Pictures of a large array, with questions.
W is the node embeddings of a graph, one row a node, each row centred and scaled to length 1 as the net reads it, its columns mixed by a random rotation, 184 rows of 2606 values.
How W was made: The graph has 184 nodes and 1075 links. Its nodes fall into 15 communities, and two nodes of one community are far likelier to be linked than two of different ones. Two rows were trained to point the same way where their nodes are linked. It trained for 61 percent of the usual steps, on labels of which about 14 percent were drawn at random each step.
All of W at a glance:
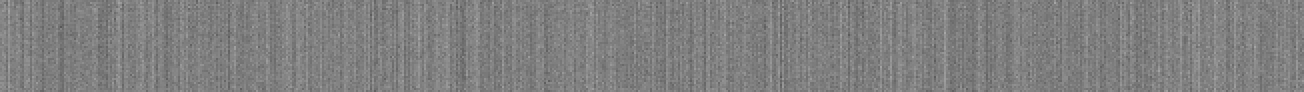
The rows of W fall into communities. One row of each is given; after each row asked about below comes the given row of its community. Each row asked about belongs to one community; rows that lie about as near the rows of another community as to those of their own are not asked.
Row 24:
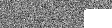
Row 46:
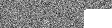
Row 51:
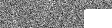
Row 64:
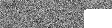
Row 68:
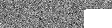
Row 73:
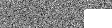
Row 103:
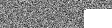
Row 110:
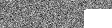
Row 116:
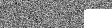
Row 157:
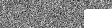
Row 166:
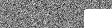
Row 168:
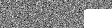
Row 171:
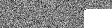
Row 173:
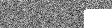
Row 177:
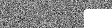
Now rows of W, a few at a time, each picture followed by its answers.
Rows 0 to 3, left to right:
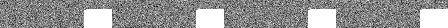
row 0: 116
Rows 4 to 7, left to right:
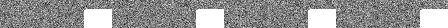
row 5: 73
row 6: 51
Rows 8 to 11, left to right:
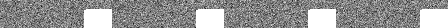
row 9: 168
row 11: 110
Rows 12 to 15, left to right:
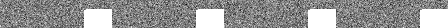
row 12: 51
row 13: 51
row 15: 73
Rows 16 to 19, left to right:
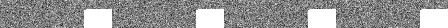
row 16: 168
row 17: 173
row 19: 46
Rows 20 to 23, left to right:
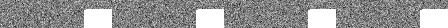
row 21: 173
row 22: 64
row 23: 73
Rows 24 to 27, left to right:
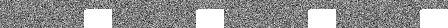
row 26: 73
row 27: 73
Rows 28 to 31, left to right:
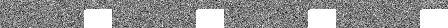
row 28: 157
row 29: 177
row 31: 64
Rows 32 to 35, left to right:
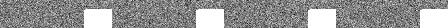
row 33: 73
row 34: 110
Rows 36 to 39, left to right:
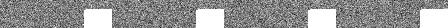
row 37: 171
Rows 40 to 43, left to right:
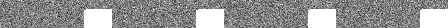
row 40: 46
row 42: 116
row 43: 24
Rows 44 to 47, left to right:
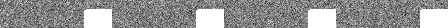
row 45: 24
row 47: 103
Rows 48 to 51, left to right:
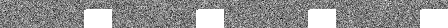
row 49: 171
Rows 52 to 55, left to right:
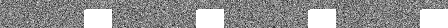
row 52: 168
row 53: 168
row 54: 168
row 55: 157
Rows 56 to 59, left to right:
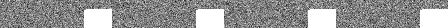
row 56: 24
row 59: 171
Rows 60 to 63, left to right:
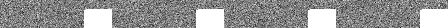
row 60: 103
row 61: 103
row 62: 24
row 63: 173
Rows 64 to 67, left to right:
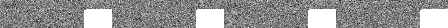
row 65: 177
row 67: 24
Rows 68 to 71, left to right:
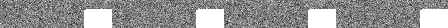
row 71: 73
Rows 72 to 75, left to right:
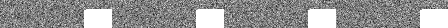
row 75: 157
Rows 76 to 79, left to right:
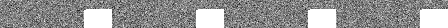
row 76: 64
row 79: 157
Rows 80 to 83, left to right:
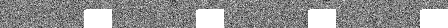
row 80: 46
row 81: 168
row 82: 103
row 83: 173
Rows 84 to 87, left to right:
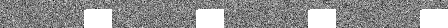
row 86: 103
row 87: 64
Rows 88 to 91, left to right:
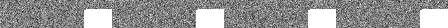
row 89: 173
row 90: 24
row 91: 168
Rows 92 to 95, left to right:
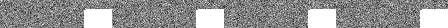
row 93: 157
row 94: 116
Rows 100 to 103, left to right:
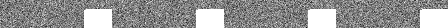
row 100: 157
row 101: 103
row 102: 46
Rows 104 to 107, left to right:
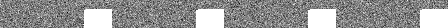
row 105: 64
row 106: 173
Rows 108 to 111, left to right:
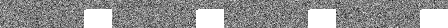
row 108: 51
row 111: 46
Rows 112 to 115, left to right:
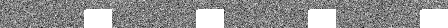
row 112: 173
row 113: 103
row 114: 110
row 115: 168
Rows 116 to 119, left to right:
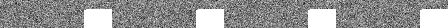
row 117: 110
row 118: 173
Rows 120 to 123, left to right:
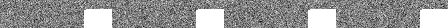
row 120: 116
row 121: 64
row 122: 64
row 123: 51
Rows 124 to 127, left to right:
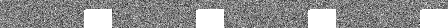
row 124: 24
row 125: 73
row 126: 171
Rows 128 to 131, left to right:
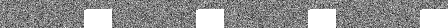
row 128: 168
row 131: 46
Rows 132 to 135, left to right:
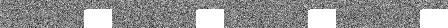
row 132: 166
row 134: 116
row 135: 73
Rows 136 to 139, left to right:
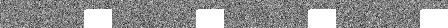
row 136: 51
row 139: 110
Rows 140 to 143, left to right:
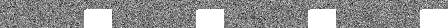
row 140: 73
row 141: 24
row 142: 166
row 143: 116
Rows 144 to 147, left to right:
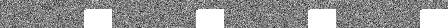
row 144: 24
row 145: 168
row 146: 116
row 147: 157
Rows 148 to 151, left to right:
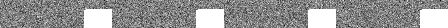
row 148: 51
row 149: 166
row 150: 103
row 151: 177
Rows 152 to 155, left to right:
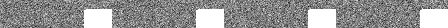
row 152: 116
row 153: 116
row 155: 64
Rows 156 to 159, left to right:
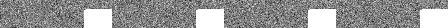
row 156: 46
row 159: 64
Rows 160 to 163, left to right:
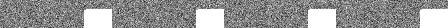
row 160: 64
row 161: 103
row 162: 51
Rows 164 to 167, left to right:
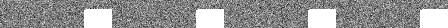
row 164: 173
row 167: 46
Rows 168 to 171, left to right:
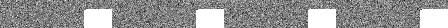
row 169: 64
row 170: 103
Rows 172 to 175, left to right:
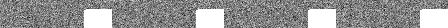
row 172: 116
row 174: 46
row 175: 116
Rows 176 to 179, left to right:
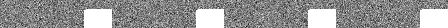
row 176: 68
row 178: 173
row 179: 24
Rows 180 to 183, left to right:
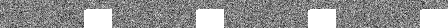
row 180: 103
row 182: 168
